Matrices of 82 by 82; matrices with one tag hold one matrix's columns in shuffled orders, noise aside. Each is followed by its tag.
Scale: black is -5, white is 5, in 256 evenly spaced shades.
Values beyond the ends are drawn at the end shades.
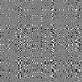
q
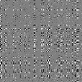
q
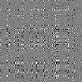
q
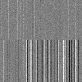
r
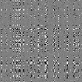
q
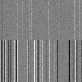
r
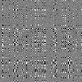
q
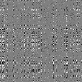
q
